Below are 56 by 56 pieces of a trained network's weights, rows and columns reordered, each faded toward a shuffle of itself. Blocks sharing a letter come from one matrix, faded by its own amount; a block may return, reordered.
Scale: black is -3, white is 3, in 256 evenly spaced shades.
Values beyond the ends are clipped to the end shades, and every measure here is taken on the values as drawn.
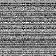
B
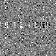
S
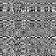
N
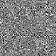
S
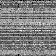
B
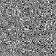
S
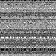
B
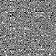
S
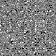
S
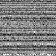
B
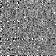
S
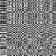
N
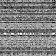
B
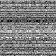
B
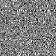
S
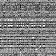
B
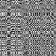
N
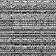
B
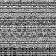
B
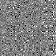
S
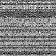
B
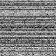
B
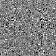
S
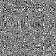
S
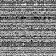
B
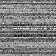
B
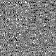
S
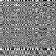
N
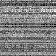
B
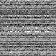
B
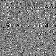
S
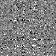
S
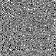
S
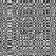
N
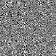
S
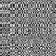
N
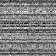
B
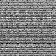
B
